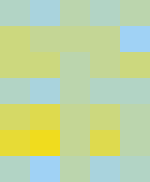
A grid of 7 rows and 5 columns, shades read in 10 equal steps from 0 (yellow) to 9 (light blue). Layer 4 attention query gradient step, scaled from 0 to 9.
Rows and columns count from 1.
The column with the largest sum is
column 5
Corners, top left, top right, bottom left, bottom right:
7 6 7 7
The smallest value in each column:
1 0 5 2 4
